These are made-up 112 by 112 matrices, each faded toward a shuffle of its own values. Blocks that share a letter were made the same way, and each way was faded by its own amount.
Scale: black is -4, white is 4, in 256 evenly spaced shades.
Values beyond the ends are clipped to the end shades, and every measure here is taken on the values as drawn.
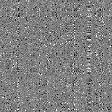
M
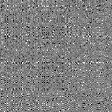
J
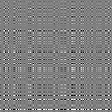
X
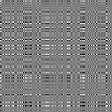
X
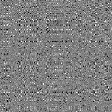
J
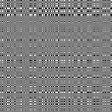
X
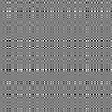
X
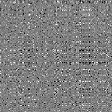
J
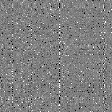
M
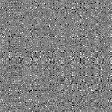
J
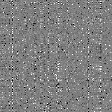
M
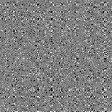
J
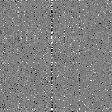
M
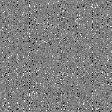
M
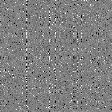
M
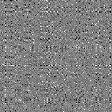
J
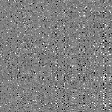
M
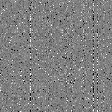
M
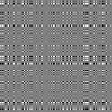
X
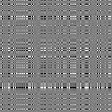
X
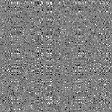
J
